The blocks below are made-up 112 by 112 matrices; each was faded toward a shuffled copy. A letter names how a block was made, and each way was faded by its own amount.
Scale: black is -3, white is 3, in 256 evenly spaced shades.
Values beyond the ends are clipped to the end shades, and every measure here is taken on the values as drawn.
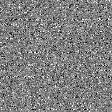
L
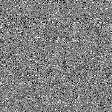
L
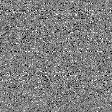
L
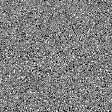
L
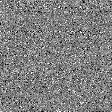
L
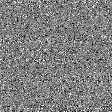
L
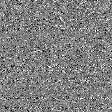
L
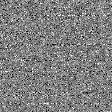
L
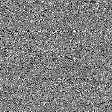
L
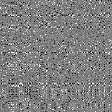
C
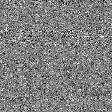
L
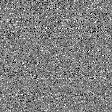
L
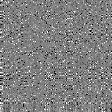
C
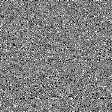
L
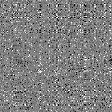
C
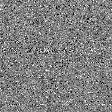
L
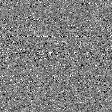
L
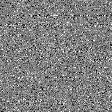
L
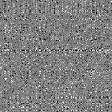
C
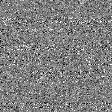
L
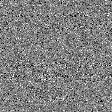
L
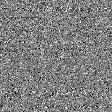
L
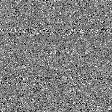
L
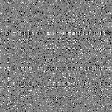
C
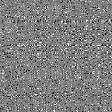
C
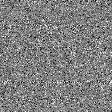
L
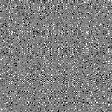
C
